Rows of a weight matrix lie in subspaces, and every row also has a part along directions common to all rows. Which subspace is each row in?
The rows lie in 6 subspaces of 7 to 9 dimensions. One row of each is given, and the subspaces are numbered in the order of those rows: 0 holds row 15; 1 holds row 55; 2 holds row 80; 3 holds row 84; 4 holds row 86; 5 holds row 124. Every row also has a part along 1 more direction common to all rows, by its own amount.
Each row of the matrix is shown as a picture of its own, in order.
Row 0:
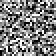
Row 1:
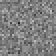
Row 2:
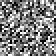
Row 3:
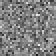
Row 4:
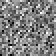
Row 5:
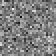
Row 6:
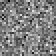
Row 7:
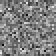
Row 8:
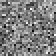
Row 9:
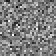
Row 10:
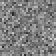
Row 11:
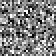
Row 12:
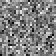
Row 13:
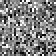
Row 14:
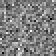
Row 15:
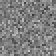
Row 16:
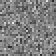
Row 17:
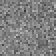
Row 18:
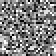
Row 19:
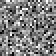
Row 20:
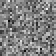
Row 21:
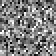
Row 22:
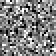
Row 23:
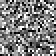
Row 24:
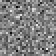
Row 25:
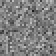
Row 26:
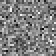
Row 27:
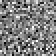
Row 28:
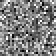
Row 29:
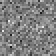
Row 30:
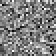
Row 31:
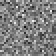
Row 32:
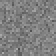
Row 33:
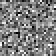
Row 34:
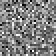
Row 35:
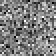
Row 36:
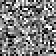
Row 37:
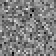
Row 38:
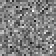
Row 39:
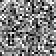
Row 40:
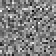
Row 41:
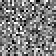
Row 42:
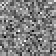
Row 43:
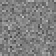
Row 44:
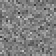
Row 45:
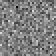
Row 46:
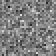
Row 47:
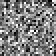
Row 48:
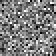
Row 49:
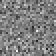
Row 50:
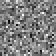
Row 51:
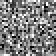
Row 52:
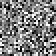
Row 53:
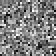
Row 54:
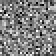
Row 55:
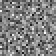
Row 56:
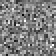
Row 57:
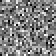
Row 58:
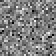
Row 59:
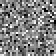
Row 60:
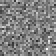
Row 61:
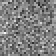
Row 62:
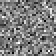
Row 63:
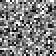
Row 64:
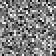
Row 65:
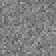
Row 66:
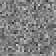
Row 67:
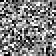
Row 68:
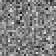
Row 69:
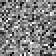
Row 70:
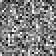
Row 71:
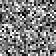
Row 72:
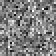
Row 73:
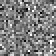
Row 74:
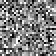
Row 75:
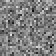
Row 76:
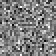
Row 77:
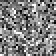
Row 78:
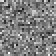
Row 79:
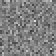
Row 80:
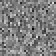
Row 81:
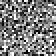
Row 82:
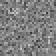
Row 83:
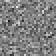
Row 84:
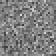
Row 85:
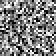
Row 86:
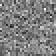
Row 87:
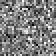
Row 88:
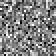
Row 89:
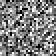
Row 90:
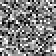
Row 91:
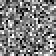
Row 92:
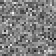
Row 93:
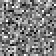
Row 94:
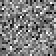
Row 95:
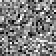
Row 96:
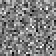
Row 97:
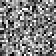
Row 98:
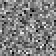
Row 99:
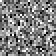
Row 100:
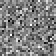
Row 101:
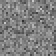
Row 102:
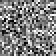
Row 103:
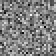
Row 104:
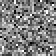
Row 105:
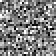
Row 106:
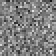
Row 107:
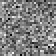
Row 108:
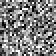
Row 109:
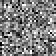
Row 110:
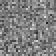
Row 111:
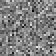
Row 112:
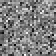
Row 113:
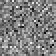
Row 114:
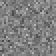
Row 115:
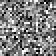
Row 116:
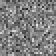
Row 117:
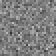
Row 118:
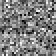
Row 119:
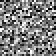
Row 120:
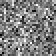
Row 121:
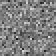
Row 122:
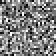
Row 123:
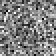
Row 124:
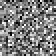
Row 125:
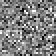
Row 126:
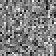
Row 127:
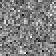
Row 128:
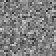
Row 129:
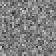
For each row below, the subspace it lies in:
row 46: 5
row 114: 3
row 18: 4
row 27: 1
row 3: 1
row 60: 5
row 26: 5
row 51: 4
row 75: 0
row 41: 0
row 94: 4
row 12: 4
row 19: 4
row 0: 1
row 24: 1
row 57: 2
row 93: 0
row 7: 1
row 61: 3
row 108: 3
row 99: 2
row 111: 2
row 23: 4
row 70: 3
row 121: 1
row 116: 4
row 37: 1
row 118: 5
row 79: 0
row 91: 3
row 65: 2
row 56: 2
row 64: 2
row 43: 4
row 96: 1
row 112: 3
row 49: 1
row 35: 2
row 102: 0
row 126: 5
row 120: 0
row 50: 2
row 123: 2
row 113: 3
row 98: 1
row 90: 4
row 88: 5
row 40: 1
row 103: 1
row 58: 5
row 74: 5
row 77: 4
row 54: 1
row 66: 4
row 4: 4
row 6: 3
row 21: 2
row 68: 1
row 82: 5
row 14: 0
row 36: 5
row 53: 2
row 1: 2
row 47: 0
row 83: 0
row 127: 2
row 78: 5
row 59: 4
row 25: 2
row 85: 0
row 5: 0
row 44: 4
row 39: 3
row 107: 3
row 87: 5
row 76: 0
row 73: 3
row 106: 0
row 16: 4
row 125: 5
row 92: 3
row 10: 3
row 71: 4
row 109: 0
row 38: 3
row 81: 3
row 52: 0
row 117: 1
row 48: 4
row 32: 0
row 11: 2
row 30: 4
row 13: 2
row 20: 1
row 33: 2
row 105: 5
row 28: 3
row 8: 3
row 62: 2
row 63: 5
